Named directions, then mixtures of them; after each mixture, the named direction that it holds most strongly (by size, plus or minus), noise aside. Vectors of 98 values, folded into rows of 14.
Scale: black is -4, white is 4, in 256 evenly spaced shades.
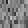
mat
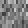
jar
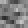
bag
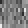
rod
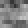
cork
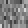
mat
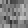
mat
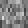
rod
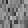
mat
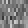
mat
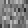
mat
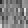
rod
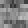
cork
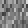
jar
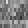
mat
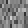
mat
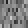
mat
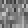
jar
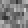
bag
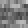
cork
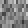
jar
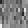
rod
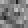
bag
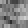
bag
